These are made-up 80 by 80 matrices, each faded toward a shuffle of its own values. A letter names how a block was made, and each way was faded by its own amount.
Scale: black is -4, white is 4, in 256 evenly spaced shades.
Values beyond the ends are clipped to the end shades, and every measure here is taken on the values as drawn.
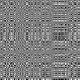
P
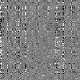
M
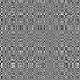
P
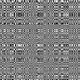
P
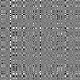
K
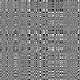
K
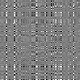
K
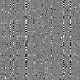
M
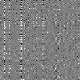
M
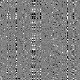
M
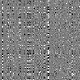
M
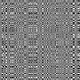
K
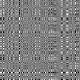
K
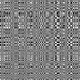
P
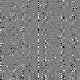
M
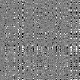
M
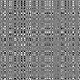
K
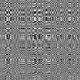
P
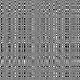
K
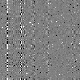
M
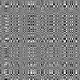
K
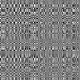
P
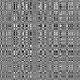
P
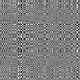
K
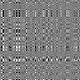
K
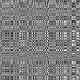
P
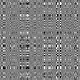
K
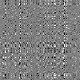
M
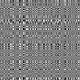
P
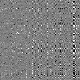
M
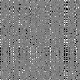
M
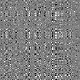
M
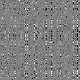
M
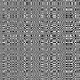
P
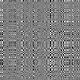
K
